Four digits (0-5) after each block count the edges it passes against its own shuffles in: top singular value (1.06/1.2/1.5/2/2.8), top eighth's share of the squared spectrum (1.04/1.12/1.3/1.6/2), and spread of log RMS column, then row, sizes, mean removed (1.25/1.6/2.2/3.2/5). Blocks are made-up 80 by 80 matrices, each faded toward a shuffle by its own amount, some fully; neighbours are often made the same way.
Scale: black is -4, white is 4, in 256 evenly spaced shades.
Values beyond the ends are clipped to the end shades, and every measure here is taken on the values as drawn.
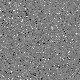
0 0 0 0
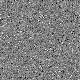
0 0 0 0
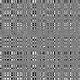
5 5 4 4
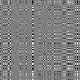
5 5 4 4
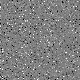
3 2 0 0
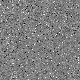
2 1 0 0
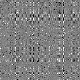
5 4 3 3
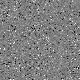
3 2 1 0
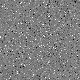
2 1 0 0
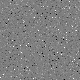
0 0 0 0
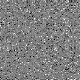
4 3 1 1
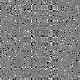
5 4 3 2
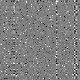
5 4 2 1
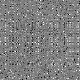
4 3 2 2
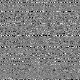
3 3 0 4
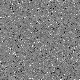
0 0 0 0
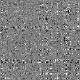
2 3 3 3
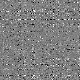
2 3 2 3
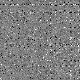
2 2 2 2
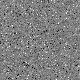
0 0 0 0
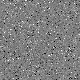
0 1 0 0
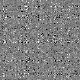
2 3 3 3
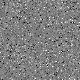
1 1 0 1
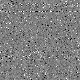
2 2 1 2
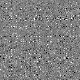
2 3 2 3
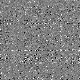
2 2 2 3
